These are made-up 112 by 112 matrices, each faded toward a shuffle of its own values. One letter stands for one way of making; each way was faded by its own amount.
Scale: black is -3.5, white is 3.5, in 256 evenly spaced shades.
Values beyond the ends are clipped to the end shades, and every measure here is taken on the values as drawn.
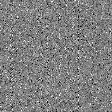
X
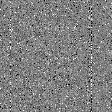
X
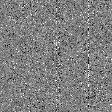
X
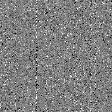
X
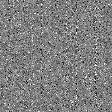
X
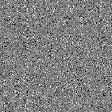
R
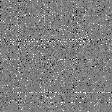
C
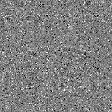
R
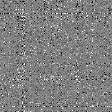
C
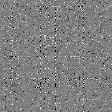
C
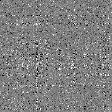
C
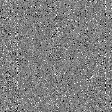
X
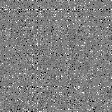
C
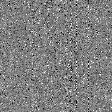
X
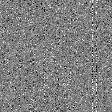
X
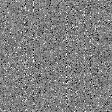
X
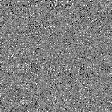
R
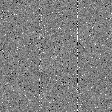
X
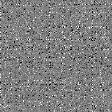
C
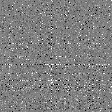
C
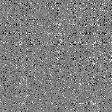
C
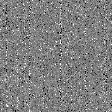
X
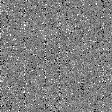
X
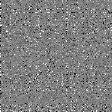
C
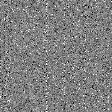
X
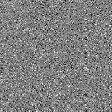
R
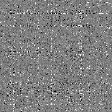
C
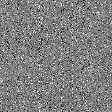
X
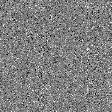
X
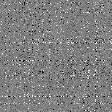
C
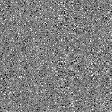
R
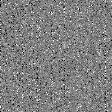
X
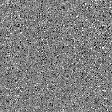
R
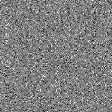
R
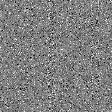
X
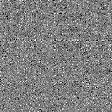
R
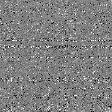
C
